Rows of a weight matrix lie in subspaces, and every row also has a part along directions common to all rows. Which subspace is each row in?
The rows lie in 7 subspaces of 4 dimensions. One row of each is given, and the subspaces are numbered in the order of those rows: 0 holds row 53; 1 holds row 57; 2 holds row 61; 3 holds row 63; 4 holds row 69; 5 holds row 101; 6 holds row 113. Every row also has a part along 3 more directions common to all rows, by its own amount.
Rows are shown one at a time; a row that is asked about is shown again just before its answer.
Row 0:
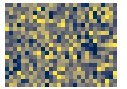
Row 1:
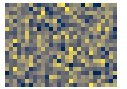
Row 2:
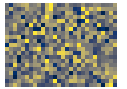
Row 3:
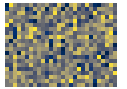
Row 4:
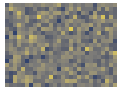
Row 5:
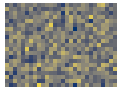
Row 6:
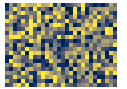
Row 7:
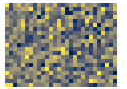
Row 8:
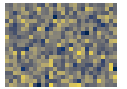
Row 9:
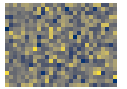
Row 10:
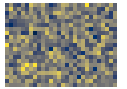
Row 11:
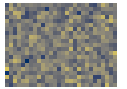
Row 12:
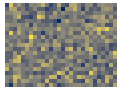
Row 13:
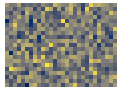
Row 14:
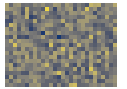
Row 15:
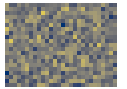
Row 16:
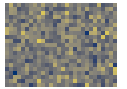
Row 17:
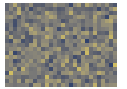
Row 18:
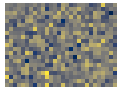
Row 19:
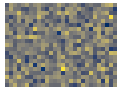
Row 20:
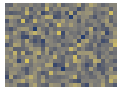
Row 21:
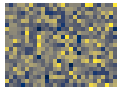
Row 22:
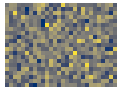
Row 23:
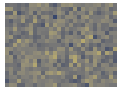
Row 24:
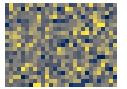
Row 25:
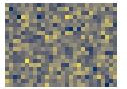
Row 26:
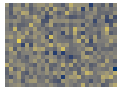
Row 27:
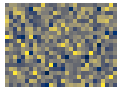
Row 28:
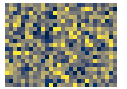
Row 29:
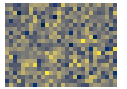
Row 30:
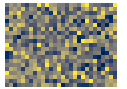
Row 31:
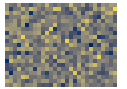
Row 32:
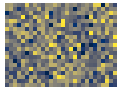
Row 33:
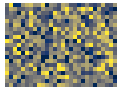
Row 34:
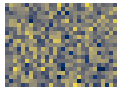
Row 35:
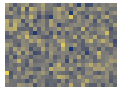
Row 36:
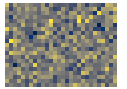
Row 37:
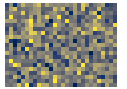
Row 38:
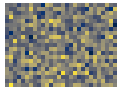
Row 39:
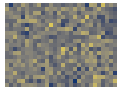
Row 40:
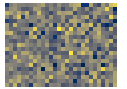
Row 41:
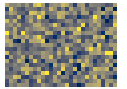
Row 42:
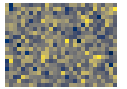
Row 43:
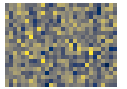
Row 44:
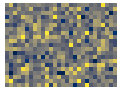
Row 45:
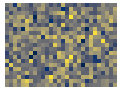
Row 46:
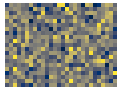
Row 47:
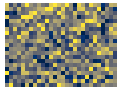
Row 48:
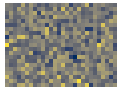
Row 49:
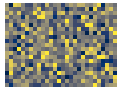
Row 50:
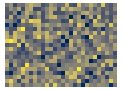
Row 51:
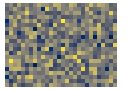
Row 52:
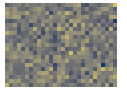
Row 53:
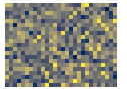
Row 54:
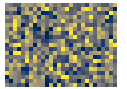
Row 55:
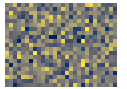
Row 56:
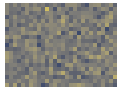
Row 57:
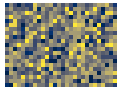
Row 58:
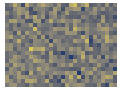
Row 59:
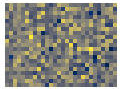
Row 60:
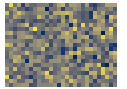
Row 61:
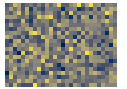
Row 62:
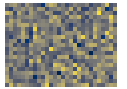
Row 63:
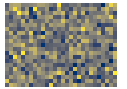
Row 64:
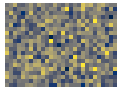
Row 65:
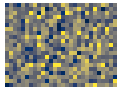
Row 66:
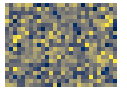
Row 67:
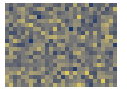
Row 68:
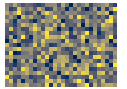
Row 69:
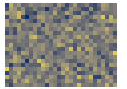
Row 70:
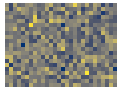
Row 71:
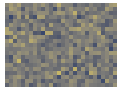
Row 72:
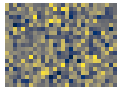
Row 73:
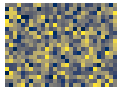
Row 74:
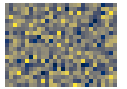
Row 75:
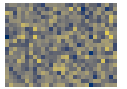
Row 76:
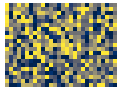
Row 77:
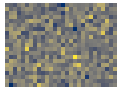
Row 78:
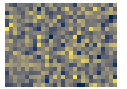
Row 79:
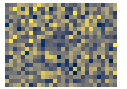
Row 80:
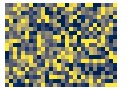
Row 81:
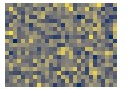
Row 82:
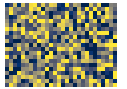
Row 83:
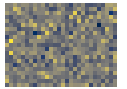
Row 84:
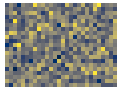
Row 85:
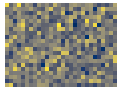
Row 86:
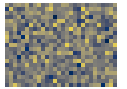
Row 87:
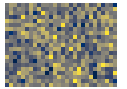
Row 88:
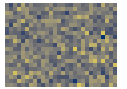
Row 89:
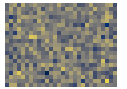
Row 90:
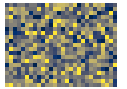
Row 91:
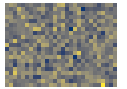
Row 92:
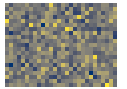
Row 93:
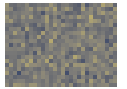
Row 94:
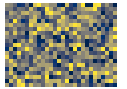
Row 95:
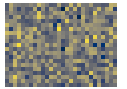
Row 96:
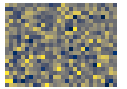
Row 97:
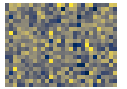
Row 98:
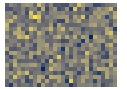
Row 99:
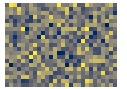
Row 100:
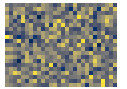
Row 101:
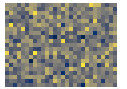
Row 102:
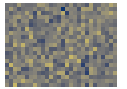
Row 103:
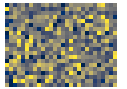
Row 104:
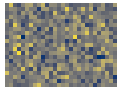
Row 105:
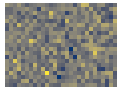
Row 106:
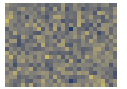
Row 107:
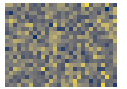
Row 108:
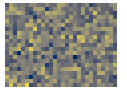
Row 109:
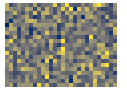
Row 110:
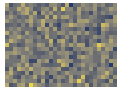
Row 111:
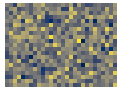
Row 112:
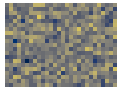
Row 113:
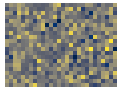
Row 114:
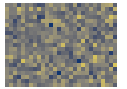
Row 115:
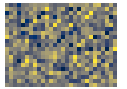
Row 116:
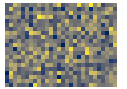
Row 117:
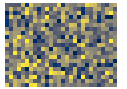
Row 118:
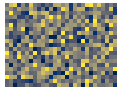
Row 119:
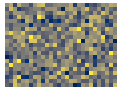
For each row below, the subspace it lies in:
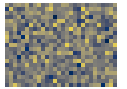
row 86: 4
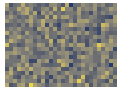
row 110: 6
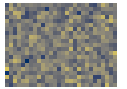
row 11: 4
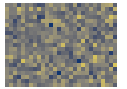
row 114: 5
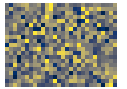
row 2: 4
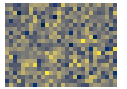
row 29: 6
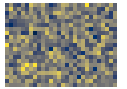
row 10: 6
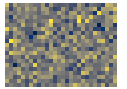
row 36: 3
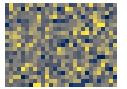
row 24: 2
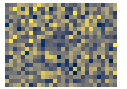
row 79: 3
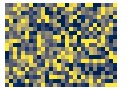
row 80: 1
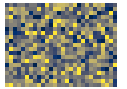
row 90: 3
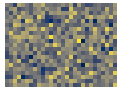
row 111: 5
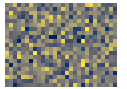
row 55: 5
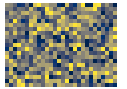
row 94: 1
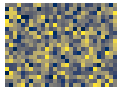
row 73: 4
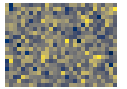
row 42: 2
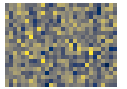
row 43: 6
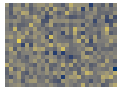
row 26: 5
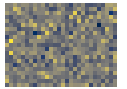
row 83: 3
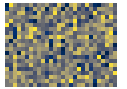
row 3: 3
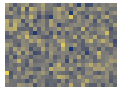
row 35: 2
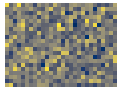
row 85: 1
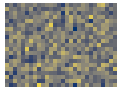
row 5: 4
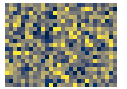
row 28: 2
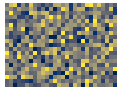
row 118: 5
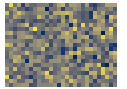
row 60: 0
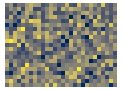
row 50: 2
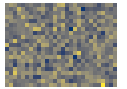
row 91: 4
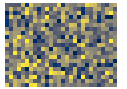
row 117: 6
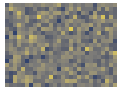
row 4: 4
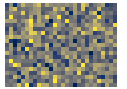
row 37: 3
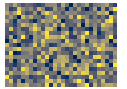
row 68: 2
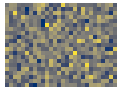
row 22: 6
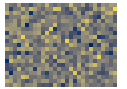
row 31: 2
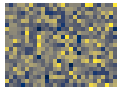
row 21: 1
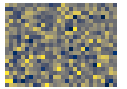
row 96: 4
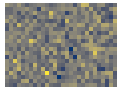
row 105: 0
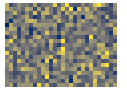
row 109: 3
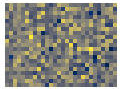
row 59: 6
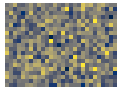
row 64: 5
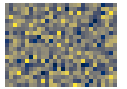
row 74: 5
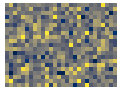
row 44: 2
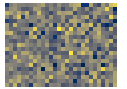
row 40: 0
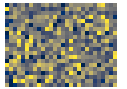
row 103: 4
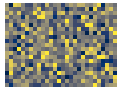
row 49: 2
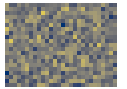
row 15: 1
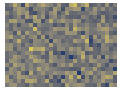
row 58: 5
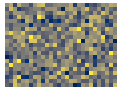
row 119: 5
